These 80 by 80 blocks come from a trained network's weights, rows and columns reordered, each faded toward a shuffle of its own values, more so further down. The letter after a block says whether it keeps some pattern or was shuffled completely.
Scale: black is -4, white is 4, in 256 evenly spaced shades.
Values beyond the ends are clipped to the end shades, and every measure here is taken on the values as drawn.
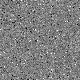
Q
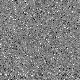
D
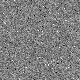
Q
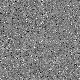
Q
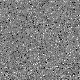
D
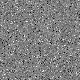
D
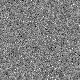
Q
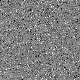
D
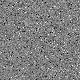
Q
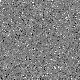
D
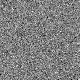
D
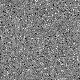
D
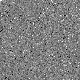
D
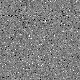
D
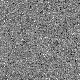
D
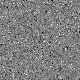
Q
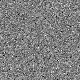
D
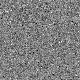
Q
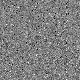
D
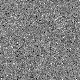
D
